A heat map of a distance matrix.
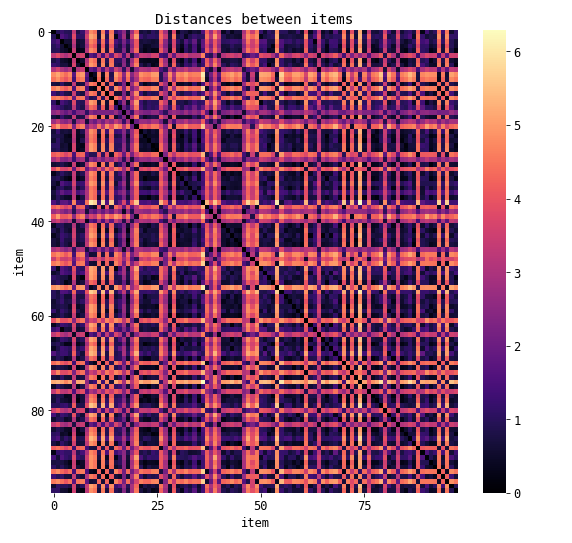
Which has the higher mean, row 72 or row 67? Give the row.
72
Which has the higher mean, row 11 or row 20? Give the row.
20
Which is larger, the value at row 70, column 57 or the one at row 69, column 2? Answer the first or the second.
the first
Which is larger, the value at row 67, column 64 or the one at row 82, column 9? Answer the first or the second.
the second
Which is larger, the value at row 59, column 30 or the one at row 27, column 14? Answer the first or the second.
the second
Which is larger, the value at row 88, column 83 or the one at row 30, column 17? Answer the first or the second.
the second
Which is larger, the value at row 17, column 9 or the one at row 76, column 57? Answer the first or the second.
the second
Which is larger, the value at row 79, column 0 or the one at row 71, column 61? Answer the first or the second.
the second
